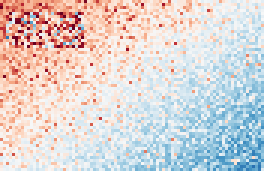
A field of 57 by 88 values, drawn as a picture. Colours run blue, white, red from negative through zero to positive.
Ninth with the lowest average: bottom right. Grain: fine. Average level on the scale: 50%. Mirror symmetry: none. Slope: up to the top left. Ninth with the highest average: top left. Roughest part: top left. Stripes: none. Odd patch: rougher, in the top left.
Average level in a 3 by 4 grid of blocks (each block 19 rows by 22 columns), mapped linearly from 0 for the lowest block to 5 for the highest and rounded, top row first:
5432 / 4321 / 3210
